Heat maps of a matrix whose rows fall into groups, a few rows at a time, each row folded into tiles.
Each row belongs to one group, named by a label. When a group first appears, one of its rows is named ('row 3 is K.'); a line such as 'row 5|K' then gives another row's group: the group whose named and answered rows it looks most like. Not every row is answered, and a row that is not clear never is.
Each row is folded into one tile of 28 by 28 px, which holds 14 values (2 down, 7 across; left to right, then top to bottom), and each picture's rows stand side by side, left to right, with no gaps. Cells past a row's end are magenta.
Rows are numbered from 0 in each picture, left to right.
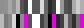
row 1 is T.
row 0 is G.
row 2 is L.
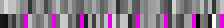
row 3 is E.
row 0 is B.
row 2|T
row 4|G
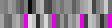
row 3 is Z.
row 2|E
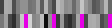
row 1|G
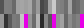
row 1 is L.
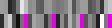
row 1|Z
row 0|Z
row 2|E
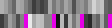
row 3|B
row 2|E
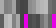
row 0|T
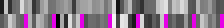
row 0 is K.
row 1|G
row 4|G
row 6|B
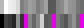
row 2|B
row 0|B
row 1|G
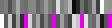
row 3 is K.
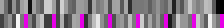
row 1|K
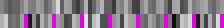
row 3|G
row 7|E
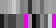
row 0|B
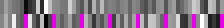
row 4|E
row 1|K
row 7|T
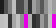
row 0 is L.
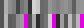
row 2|E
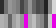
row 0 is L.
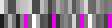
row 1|T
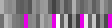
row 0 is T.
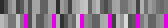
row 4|Z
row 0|L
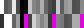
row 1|T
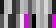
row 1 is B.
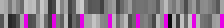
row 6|E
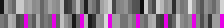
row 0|K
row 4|L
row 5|K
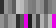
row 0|K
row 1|E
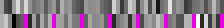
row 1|E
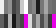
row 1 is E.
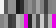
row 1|E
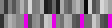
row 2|K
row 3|K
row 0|Z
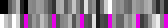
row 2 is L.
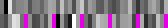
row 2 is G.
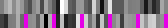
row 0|B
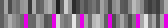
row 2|L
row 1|K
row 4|Z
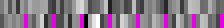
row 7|T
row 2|Z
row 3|Z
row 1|G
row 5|L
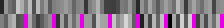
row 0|K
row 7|E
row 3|L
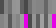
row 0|L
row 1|E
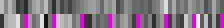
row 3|B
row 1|G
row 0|T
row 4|G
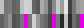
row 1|T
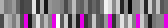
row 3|Z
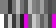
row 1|T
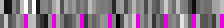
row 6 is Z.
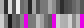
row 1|K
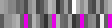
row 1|Z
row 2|K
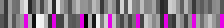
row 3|E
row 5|T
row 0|Z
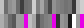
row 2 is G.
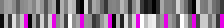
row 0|E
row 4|E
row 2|L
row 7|T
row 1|E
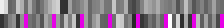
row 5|B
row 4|T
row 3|G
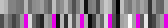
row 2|E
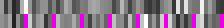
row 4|L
